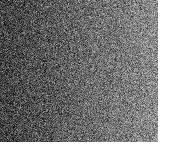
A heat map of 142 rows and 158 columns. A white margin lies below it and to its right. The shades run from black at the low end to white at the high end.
Odd rows or columns: none. Grain: fine. Stripes: none. Slope: up to the right.
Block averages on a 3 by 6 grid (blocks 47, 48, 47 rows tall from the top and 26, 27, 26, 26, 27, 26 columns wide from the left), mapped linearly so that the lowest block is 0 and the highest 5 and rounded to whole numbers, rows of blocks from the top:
0 1 2 3 4 5 | 0 1 2 3 4 5 | 0 1 2 3 4 5
